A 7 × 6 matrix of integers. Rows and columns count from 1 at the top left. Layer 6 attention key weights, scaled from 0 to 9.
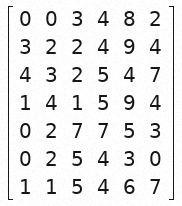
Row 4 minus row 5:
1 2 -6 -2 4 1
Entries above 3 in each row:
2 3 4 4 3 2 4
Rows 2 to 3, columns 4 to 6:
4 9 4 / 5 4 7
